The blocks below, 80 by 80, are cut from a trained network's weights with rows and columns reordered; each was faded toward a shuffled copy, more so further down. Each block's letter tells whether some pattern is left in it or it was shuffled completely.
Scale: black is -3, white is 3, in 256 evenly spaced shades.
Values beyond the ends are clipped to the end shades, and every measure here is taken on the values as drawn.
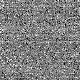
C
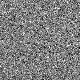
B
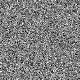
C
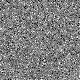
B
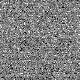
C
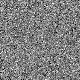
B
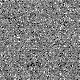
C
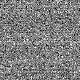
C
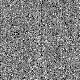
C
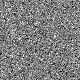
B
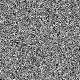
C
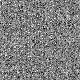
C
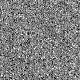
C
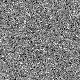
B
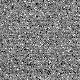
C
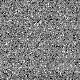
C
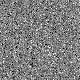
B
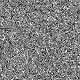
B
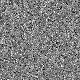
B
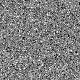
B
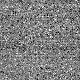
C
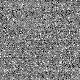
C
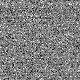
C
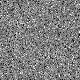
B
